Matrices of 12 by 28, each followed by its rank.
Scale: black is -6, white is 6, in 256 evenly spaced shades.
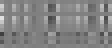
one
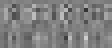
two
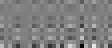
one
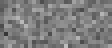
full rank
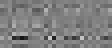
two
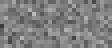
full rank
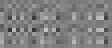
two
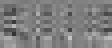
two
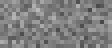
full rank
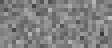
full rank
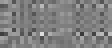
two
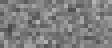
full rank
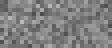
full rank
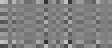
one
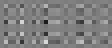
one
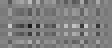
one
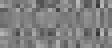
two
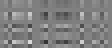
one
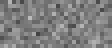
full rank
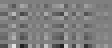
one
